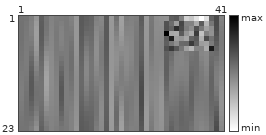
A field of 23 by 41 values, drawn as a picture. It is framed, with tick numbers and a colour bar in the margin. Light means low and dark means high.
Grain: streaks running down. Slope: none. Roughest part: top right. Average level on the scale: 50%. Odd patch: rougher, in the top right. Histogram: heavy tails on both sides.
